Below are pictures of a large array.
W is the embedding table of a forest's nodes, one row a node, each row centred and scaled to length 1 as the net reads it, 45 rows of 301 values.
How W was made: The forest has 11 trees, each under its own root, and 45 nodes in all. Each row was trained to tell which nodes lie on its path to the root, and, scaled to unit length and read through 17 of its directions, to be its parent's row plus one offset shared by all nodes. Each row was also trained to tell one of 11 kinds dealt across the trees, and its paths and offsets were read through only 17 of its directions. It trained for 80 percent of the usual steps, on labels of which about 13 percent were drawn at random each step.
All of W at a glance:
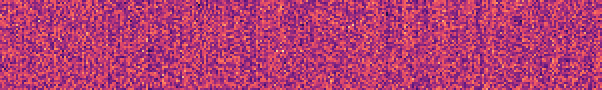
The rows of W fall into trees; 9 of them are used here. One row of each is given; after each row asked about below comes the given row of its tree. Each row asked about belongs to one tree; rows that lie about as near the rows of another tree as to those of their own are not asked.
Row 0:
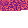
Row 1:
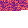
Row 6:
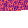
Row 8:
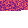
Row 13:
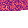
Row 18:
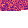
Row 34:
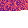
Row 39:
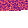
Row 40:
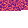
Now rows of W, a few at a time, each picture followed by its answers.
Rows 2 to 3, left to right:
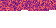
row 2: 0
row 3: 13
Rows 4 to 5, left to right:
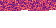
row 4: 1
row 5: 39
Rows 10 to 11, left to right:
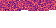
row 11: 1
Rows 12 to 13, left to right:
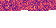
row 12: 8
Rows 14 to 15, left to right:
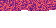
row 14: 40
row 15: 18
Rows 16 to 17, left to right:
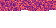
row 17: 40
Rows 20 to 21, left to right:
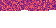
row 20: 40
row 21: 6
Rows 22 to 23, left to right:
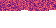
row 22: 8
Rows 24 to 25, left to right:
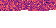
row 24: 6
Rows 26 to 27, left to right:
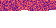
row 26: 8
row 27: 6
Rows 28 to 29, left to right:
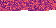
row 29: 34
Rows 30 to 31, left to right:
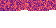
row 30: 34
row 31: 40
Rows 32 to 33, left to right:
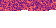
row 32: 39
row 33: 39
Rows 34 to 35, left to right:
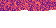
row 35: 6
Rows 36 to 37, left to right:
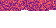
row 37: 13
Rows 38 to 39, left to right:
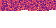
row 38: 18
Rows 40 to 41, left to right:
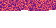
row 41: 18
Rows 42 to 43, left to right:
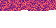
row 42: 34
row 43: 34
